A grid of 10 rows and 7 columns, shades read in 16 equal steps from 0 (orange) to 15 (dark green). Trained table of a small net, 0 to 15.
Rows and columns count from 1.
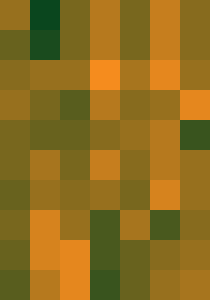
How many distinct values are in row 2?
6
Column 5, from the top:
8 8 5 7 6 7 8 5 9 9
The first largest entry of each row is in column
2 2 1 3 7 1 1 4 4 4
